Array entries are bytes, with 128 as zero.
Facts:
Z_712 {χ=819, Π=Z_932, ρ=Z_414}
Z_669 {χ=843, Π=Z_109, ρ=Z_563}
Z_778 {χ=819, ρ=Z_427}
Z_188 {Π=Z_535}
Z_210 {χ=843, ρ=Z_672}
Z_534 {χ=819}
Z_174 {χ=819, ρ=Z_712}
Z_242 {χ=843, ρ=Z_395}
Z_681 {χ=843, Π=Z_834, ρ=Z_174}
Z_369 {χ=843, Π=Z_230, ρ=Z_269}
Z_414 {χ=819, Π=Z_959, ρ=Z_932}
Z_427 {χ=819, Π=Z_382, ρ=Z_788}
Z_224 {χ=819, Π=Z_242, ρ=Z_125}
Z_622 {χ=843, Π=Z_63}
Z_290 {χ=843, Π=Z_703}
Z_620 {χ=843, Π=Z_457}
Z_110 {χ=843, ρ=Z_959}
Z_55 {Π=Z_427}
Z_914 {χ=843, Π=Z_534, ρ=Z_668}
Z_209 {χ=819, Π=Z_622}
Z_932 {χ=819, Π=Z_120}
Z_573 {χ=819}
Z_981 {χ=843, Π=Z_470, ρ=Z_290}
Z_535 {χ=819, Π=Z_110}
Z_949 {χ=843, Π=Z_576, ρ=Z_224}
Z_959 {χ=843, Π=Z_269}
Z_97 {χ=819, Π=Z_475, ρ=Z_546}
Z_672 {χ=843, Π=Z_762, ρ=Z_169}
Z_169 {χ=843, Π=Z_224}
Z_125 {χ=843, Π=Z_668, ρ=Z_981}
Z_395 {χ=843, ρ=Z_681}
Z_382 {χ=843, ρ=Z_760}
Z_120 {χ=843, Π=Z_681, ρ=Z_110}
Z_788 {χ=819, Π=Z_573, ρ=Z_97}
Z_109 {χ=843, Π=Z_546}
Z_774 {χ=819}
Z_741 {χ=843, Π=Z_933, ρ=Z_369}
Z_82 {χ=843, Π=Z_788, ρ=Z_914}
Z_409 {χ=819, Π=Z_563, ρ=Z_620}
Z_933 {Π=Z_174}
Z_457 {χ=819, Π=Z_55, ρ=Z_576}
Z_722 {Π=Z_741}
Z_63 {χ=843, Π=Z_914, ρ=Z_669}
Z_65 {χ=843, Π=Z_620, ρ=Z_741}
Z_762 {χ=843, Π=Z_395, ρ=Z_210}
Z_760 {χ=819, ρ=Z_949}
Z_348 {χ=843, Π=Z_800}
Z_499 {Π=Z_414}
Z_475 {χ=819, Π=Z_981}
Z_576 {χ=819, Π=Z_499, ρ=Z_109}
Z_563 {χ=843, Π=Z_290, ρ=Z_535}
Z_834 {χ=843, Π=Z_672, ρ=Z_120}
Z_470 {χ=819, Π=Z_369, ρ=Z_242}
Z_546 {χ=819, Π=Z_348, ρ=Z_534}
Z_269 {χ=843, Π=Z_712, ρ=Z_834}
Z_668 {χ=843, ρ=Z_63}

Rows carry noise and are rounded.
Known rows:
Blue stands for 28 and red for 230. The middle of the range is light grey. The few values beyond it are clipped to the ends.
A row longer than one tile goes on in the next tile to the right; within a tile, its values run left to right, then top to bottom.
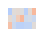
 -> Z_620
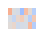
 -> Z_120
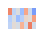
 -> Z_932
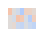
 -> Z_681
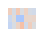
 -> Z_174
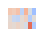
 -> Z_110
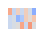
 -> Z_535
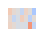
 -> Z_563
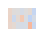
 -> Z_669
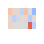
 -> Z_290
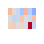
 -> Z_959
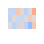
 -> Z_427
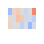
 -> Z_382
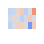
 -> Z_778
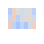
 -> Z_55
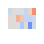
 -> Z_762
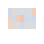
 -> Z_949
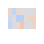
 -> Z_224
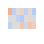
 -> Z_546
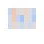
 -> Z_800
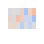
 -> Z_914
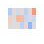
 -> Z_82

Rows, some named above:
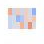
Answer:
Z_535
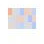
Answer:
Z_834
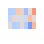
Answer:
Z_457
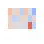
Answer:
Z_290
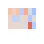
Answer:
Z_110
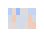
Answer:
Z_499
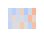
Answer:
Z_576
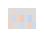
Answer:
Z_169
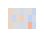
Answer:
Z_669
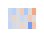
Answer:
Z_409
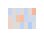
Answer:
Z_741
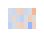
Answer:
Z_760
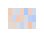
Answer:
Z_63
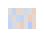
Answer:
Z_788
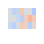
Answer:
Z_475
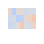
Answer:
Z_97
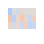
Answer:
Z_369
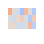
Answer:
Z_120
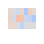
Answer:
Z_109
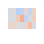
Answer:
Z_269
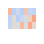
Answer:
Z_712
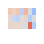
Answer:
Z_110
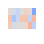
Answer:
Z_981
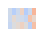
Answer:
Z_576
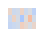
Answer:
Z_209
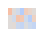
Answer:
Z_681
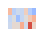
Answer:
Z_414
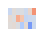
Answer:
Z_762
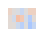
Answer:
Z_672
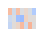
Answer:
Z_534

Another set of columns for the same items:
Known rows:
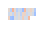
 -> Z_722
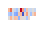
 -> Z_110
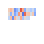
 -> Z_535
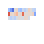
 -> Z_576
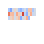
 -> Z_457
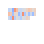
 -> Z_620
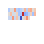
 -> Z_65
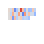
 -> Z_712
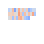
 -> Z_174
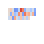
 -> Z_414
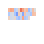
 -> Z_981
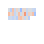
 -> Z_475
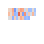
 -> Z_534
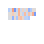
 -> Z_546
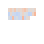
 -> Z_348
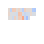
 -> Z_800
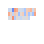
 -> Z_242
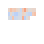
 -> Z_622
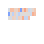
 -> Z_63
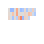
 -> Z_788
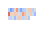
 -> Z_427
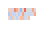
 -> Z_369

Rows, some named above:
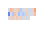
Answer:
Z_681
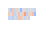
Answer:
Z_475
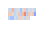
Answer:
Z_209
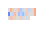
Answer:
Z_681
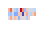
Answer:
Z_110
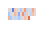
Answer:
Z_949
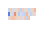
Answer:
Z_269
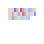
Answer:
Z_712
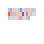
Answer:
Z_470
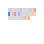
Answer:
Z_169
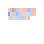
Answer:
Z_669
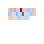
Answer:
Z_120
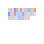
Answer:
Z_125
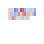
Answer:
Z_414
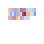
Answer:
Z_932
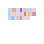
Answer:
Z_97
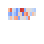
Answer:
Z_959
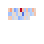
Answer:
Z_563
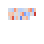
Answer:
Z_382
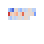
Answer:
Z_576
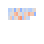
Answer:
Z_224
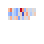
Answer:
Z_290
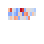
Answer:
Z_959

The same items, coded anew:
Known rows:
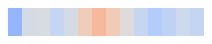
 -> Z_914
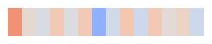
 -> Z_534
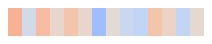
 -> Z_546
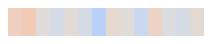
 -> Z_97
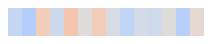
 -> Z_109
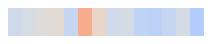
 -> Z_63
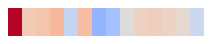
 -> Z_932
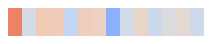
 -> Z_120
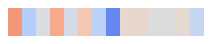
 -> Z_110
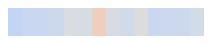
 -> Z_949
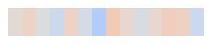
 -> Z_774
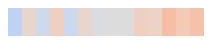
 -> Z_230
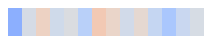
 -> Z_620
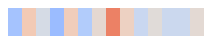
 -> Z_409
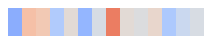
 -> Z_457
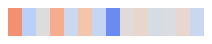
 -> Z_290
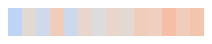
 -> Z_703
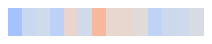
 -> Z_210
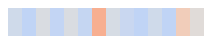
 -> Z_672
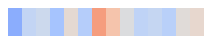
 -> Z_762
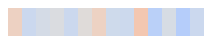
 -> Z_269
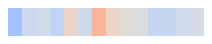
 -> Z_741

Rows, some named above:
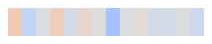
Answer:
Z_125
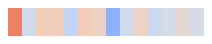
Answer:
Z_120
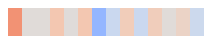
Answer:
Z_534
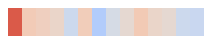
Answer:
Z_712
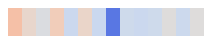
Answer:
Z_981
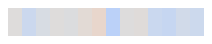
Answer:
Z_169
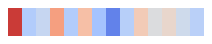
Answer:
Z_959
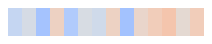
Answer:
Z_499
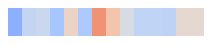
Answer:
Z_762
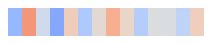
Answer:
Z_470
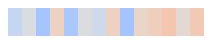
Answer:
Z_499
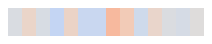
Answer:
Z_788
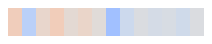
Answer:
Z_669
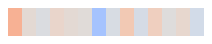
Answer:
Z_174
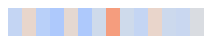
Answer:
Z_576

